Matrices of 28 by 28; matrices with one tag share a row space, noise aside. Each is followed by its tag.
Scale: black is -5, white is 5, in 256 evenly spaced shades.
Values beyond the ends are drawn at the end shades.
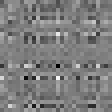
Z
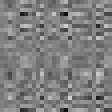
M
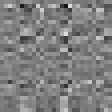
M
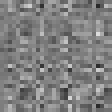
M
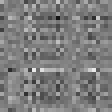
Z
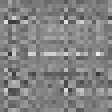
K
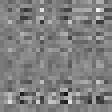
M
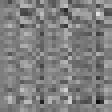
M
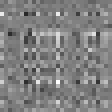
Z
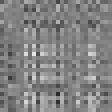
Z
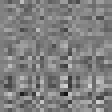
M
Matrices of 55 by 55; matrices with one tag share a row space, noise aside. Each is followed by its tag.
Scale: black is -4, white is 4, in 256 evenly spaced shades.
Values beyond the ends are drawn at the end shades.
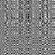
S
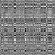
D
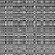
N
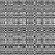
N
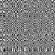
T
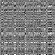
D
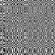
T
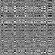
D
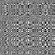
S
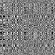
T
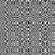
S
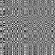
T
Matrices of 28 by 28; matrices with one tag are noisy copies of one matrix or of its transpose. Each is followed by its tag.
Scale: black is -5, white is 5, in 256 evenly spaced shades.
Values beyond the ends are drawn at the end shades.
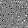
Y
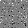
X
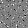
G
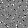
G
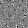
G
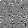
X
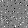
Y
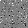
X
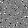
G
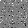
X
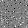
Y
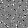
G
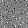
Y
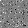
X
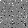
X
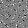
G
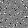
G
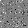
X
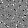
G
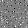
Y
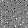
Y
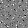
G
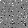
X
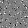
G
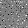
Y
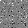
X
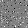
Y
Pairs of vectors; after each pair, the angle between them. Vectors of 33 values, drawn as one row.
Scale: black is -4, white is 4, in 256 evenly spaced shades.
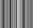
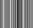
nearly opposite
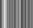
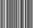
partly aligned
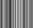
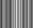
nearly parallel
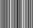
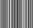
nearly parallel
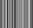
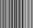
orthogonal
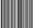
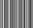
orthogonal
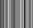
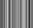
orthogonal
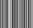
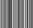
nearly opposite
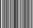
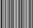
nearly opposite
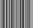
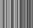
partly aligned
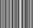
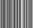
partly opposed
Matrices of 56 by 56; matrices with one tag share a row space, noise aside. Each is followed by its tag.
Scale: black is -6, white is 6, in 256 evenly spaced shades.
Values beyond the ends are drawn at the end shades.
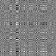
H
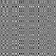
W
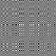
W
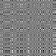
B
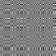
B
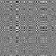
H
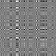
H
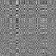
H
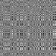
B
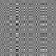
H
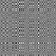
W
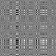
H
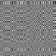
B
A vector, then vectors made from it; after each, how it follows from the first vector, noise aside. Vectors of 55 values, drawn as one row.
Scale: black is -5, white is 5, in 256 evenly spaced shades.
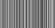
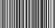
scaled up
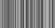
sign-scrambled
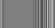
partly zeroed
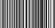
scaled up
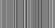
partly zeroed
